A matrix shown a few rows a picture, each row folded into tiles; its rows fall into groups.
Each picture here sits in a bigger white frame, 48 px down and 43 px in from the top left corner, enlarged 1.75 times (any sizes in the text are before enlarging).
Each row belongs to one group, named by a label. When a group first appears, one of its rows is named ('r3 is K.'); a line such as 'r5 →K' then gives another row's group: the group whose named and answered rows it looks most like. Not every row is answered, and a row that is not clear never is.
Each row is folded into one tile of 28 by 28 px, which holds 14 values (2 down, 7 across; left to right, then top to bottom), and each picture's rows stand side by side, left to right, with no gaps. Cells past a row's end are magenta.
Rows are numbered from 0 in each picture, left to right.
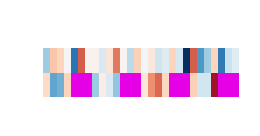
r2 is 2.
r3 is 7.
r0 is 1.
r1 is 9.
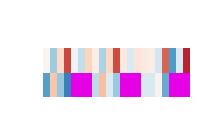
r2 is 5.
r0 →9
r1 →9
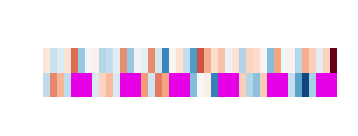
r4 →1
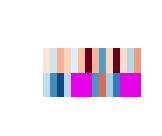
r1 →9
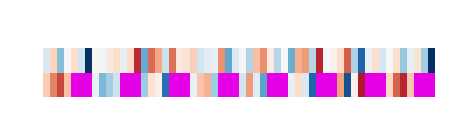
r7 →2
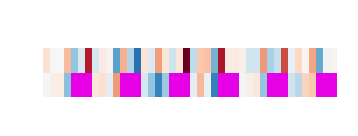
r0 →5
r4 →5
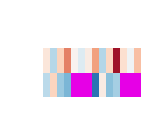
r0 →9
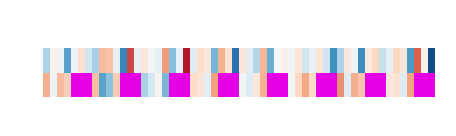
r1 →1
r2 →5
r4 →7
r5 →2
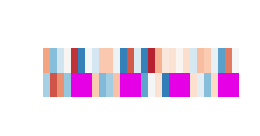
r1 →1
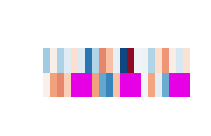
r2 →9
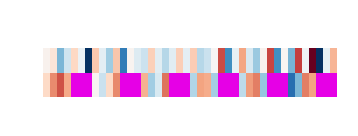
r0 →2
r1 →7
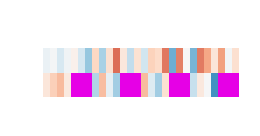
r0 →2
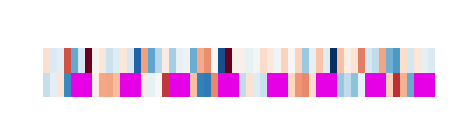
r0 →5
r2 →7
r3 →1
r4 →9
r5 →2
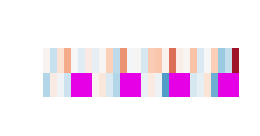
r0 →9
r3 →5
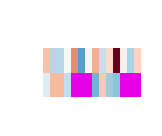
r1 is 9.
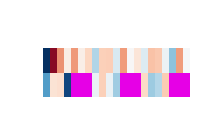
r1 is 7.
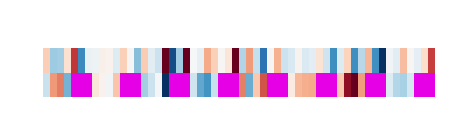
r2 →5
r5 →2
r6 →2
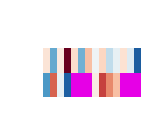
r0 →9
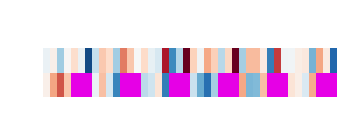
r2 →5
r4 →1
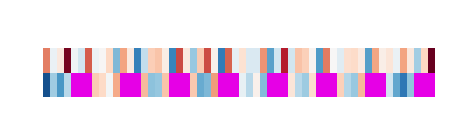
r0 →9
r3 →1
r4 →5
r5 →1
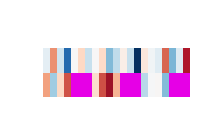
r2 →5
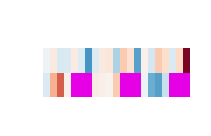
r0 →2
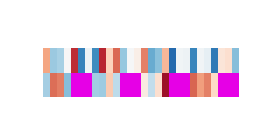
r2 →7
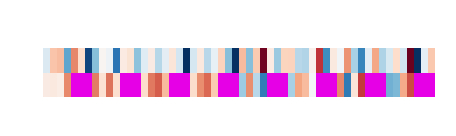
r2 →2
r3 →2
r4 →9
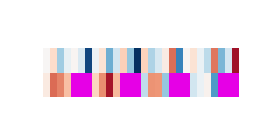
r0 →2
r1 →2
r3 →5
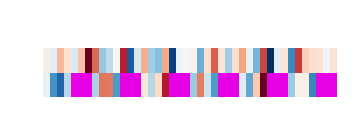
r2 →7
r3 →9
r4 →7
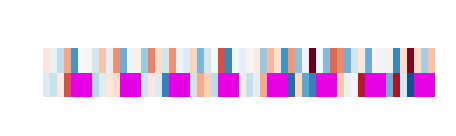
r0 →7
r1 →7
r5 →9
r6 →7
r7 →9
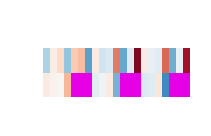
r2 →5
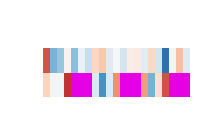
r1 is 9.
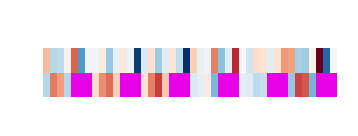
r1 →2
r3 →5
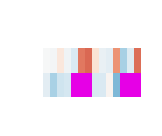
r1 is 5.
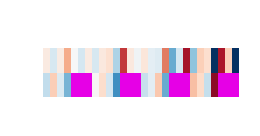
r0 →9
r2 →5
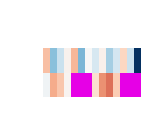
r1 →2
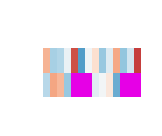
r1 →5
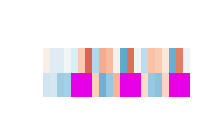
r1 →1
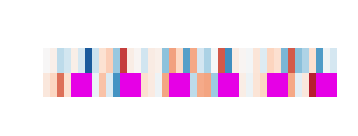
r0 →2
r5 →7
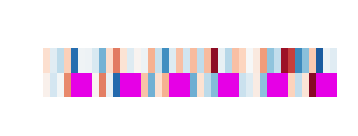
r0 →7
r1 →9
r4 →5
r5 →7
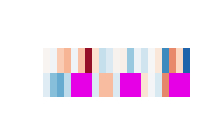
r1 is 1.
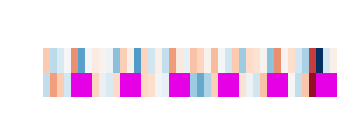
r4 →1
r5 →7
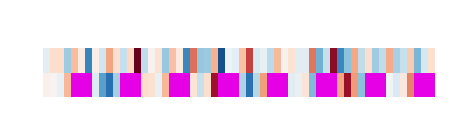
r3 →7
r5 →5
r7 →7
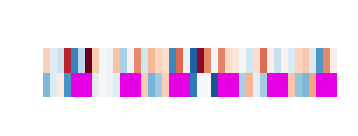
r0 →5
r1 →5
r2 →1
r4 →9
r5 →1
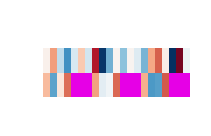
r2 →1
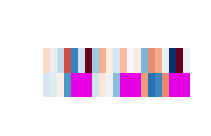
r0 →5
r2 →1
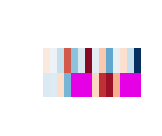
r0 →5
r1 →2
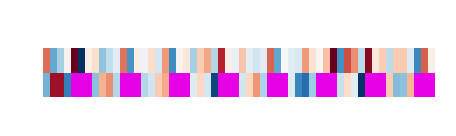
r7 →1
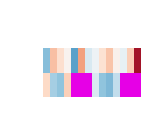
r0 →1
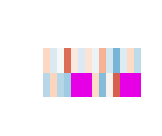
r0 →9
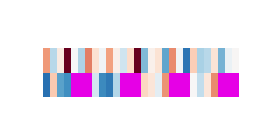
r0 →9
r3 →7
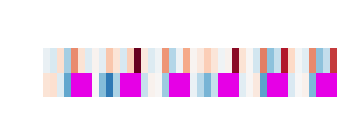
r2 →5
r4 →5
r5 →5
